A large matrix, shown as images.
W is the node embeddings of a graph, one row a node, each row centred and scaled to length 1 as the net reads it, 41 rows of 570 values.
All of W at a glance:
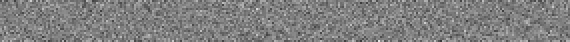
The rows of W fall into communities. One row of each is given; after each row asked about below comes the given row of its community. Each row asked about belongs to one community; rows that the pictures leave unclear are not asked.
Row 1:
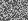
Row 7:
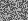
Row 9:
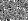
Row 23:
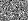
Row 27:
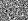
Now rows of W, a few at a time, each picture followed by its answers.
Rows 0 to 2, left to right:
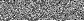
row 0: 1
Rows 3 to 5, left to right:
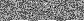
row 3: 7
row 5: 23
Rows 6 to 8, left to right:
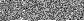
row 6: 23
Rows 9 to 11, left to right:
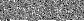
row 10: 27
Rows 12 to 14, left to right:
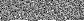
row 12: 23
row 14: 27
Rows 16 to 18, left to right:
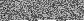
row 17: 9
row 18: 23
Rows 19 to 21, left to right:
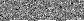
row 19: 1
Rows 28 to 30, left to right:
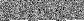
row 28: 9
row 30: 9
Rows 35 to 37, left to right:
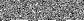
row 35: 9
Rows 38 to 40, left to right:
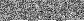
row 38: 7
